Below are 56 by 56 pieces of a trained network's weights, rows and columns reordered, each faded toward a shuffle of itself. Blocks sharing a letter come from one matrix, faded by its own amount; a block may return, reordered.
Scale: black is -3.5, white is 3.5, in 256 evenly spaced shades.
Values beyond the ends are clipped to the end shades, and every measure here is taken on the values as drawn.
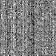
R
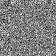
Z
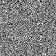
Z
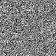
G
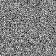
Z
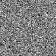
Z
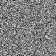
Z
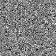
G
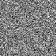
Z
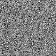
G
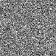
G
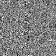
G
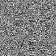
Z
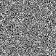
G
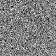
G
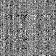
R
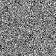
G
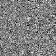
G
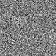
Z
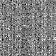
R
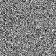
Z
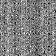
R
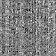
R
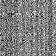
R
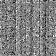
R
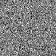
G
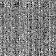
R
